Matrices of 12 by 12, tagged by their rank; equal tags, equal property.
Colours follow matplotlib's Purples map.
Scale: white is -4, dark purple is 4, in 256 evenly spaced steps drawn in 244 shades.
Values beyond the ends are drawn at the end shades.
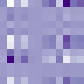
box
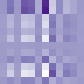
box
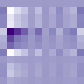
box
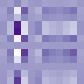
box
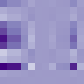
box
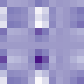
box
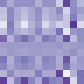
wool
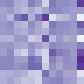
wool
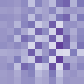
wool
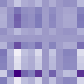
box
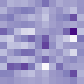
wool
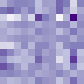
wool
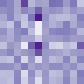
wool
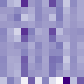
wool
